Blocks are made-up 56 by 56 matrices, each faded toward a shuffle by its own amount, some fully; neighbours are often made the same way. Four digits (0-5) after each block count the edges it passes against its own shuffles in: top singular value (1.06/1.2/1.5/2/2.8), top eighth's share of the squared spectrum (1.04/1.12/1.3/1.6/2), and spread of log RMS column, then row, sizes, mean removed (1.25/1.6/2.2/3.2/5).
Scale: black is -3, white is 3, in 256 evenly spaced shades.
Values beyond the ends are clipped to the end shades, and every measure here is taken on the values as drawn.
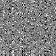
3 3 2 1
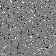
1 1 0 0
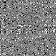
3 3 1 2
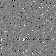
2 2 0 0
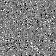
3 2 1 1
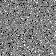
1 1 0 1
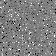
1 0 0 0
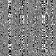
4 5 4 1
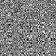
4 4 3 2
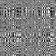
5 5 4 3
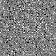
3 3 1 1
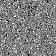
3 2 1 0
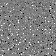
1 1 0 1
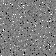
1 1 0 0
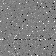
2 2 0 0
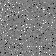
0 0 0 0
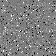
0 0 0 0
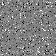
1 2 1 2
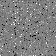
1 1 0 0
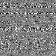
2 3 0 3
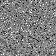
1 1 0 0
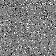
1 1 0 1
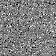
0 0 0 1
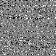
1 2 0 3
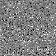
0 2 0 2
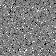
1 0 0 0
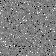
1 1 0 0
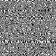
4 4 1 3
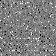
2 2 0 1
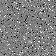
2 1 0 0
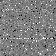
3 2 0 1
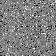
3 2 0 1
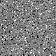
2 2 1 1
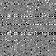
4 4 1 2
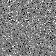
1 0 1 1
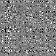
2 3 3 3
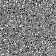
0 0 0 1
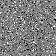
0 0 0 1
